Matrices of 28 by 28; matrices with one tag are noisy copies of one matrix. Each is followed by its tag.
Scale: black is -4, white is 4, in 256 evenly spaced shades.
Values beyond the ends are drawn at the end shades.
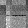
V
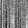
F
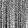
F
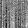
F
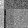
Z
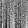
F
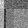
Z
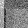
Z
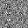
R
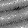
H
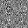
R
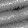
H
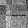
V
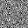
R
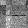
V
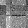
V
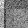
Z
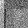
Z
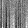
F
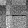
V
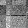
V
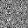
R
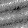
H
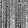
F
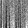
F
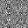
R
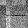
V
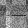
V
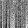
F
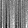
F
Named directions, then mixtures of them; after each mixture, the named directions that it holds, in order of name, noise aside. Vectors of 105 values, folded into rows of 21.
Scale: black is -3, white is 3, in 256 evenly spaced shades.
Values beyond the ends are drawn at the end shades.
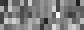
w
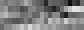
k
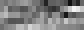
k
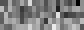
k, w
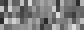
w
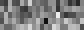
k, w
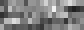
k, w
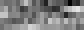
k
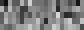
k, w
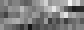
k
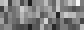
k, w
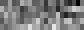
k, w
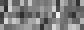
w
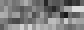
k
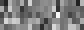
w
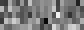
w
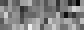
k, w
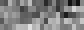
k, w
